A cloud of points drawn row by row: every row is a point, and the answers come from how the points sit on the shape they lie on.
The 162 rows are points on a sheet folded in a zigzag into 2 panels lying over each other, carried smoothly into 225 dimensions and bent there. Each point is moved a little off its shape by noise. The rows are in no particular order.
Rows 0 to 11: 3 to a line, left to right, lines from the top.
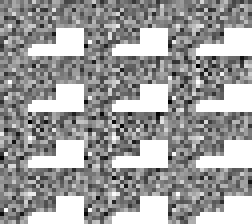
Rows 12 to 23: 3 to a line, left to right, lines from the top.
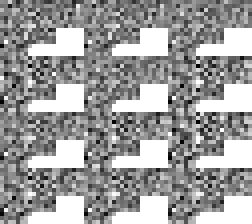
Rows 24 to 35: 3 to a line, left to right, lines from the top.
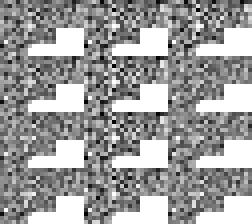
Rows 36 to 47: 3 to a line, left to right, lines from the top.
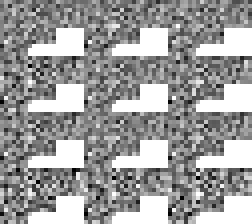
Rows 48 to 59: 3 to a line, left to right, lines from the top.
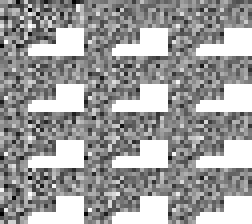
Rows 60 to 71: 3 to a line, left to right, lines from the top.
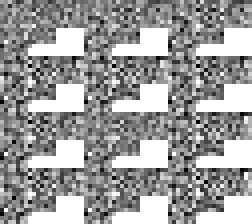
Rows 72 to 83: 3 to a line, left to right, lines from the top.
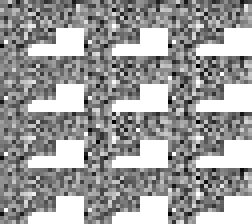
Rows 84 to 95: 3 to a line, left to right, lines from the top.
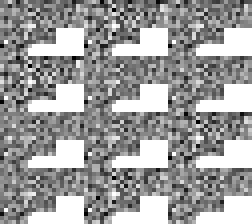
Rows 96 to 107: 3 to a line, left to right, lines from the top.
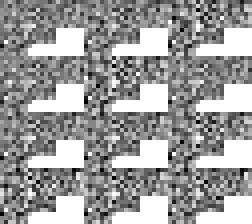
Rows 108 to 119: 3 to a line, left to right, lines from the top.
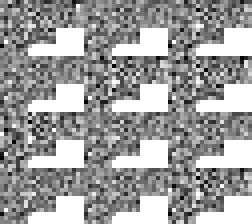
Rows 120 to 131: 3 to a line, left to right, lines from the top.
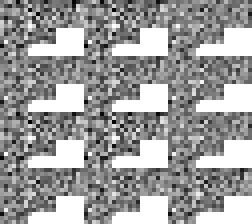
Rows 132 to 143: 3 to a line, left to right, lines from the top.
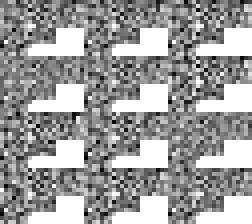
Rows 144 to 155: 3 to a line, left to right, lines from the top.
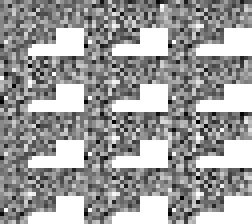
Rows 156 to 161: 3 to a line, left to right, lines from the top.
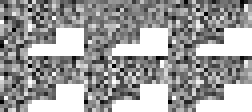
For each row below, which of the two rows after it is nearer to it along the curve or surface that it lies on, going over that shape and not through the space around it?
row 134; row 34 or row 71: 71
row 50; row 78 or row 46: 46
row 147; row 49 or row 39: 39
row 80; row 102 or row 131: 102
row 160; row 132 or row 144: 132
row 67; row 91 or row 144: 91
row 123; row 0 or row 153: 0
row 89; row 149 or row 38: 149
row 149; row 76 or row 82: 82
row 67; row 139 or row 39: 139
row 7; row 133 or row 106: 133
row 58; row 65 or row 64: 64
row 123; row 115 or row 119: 119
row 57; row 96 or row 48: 48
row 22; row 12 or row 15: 12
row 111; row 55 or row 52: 52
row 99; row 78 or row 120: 78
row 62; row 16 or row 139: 16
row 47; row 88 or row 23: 23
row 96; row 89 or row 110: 110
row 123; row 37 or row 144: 144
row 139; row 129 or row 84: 84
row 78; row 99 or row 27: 99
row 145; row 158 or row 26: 26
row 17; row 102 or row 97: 102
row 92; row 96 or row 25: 25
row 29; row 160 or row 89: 89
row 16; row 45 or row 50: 50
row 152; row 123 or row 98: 98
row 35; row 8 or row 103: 8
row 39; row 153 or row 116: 116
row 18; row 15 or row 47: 47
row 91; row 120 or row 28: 28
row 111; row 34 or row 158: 34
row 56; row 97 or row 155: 155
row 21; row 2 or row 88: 2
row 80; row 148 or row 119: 148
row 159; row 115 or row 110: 110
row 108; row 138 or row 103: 103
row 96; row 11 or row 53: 11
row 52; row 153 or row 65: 65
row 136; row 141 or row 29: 141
